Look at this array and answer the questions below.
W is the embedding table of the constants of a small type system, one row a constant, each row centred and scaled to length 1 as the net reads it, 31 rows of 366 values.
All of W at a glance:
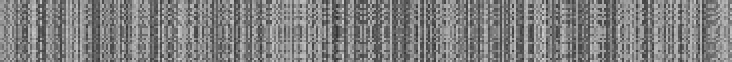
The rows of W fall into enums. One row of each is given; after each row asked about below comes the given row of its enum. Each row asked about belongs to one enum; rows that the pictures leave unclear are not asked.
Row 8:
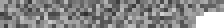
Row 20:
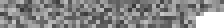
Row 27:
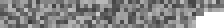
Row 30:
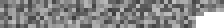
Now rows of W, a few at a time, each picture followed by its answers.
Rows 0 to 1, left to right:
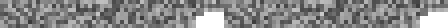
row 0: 27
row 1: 27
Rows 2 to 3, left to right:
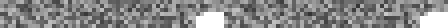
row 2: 20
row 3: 20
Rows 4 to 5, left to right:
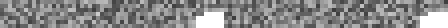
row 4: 27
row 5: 30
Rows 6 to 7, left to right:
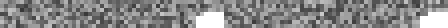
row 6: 20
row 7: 27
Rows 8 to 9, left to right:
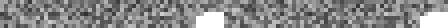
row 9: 20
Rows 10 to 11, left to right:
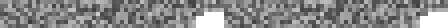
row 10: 27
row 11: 27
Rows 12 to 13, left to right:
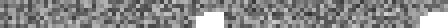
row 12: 30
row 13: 8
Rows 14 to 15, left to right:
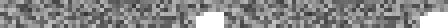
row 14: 20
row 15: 20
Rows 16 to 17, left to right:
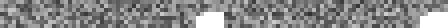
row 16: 20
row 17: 8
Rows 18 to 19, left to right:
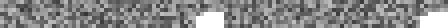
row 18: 20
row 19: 30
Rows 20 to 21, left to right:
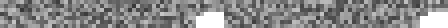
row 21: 27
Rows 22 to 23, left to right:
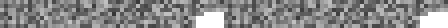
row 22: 30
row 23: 30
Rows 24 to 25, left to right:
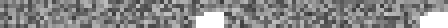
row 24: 30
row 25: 20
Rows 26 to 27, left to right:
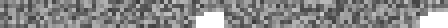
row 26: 30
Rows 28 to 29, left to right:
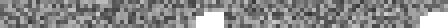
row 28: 27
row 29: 8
